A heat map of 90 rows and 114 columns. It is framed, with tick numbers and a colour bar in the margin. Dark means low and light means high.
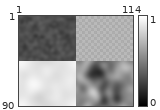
The table splits into 2 rows of 2 panels. Panel 1,1: low, blotchy, faint in contrast. Panel 1,2: high, checkered, faint in contrast. Panel 2,1: very high, smooth, faint in contrast. Panel 2,2: middling, smooth, strong in contrast.
